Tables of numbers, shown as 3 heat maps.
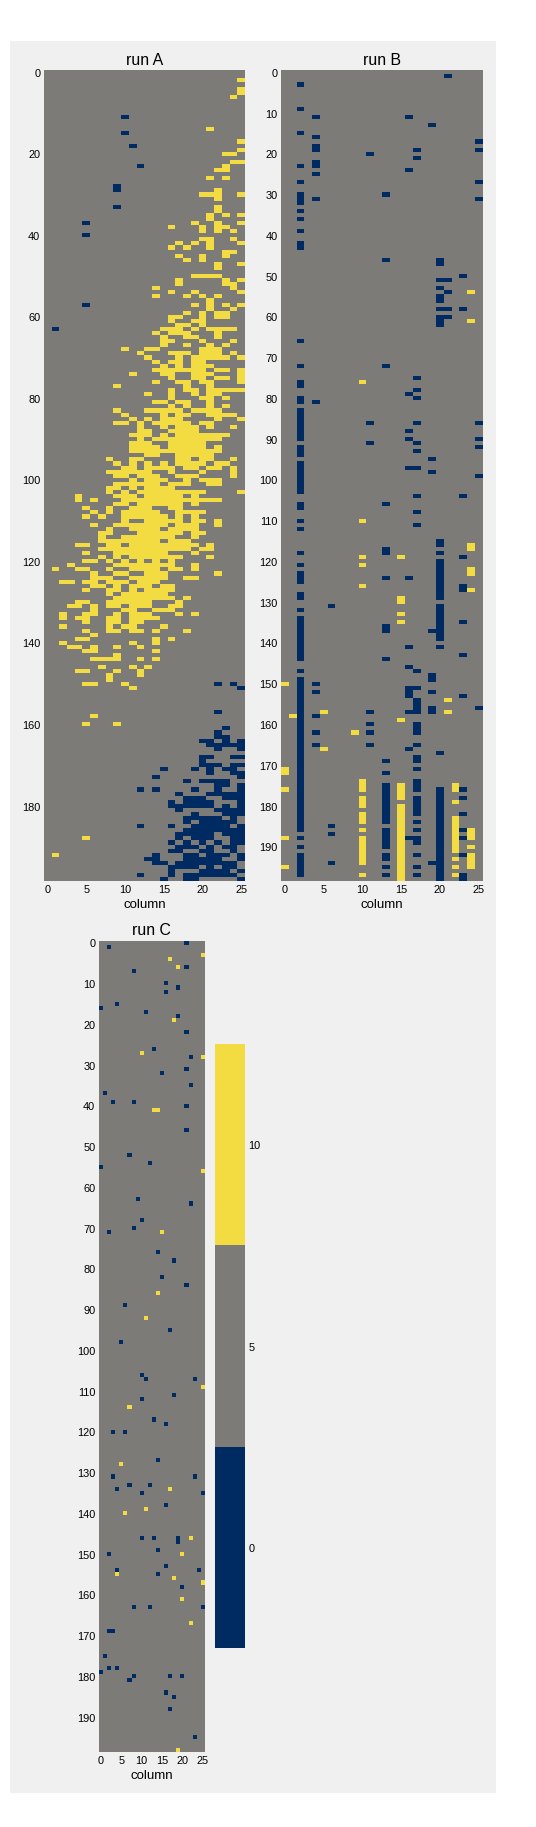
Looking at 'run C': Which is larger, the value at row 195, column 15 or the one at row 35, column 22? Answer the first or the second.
the first
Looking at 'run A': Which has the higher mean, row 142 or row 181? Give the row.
142
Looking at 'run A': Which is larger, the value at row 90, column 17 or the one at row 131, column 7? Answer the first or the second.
the first
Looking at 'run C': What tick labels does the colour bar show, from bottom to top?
0, 5, 10
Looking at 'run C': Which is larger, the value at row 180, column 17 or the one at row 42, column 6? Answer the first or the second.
the second
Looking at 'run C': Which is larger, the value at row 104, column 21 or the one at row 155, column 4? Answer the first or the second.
the second
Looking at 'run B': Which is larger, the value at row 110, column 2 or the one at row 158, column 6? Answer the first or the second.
the second
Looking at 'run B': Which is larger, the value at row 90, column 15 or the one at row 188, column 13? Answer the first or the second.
the first
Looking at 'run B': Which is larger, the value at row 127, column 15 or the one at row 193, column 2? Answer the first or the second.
the first
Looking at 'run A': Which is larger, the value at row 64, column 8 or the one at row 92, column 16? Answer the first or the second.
the second
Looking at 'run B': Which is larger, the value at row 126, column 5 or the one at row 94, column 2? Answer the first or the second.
the first
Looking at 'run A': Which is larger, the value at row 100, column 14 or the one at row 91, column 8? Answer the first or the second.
the first
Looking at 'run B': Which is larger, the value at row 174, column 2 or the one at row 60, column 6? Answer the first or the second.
the second
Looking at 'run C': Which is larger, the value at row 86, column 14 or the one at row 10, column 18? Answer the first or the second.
the first
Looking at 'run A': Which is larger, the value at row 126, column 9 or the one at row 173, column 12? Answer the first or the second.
the first
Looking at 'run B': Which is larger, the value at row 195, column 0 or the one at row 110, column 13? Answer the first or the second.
the first
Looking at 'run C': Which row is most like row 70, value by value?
7
